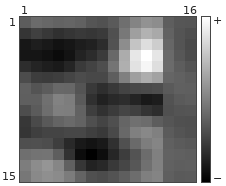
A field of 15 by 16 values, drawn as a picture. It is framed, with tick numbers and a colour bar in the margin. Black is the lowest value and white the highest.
Ninth with the highest average: top right. Grain: blotchy. Seam: vertical, 80% of the way across, the right part calmer. Histogram: skewed, a long tail of high values. Calmest part: bottom right.
